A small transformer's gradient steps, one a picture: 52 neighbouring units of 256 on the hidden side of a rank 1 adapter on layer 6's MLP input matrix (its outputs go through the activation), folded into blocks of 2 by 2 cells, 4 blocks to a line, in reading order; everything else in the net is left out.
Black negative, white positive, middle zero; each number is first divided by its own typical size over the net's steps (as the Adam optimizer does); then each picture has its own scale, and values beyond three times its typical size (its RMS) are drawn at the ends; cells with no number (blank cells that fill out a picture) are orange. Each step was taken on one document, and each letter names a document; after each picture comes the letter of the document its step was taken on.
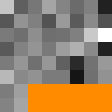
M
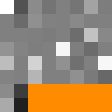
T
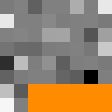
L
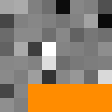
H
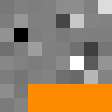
M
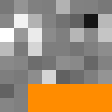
H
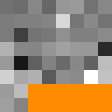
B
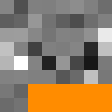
M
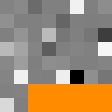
L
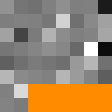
M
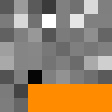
T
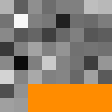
B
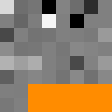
T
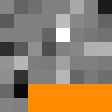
L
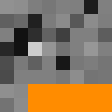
B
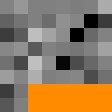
H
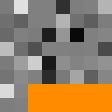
H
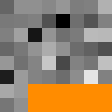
M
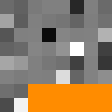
L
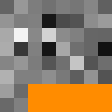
B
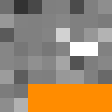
L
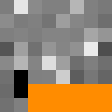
L
